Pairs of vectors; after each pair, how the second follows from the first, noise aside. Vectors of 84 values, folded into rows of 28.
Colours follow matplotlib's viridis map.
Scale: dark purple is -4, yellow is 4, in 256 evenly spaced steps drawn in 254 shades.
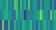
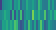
shuffled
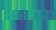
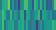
shuffled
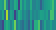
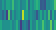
shuffled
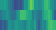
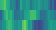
reversed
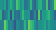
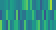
reversed
